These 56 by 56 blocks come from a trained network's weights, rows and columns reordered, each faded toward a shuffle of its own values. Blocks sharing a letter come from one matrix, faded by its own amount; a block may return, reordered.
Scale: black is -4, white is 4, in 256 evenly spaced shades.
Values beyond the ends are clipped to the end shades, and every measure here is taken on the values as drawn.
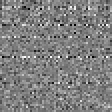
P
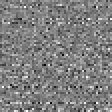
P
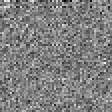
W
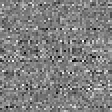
P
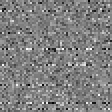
P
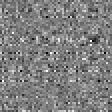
P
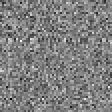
W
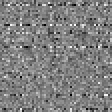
P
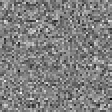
W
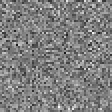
W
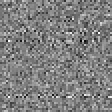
W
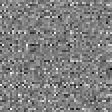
P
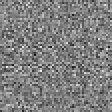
W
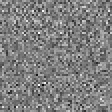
W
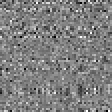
P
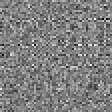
W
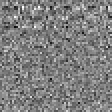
W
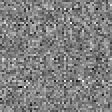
W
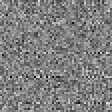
W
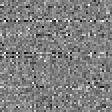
P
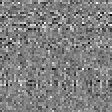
P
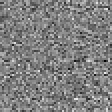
W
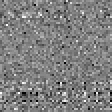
P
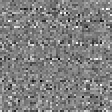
P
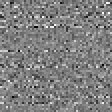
P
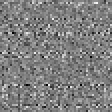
P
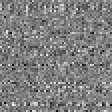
P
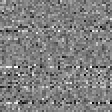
P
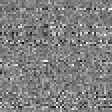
P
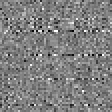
P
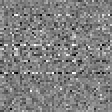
P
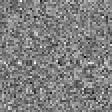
W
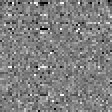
P
